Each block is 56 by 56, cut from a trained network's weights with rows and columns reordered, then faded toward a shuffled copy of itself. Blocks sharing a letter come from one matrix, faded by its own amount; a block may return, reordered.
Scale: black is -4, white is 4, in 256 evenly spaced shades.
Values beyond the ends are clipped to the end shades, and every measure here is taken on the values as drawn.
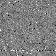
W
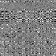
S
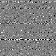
S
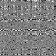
S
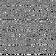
S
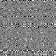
S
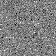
W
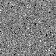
W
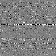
S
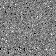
W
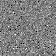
W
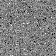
W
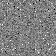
W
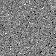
W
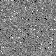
W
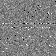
W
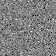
W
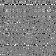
S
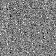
W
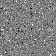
W
